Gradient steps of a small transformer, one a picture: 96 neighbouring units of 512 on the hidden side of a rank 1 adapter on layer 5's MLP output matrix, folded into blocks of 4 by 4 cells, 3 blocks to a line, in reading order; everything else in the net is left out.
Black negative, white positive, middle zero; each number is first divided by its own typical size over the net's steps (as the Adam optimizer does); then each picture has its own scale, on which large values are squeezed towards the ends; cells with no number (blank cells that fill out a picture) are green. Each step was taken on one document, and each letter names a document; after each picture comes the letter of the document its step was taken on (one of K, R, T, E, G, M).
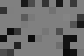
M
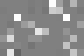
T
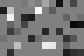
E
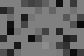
E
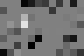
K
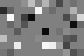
E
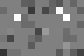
T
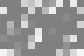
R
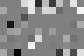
R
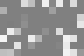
M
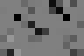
T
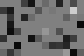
E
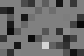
E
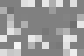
M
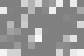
R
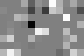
T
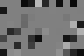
K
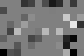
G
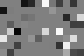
M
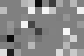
R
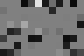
K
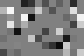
E
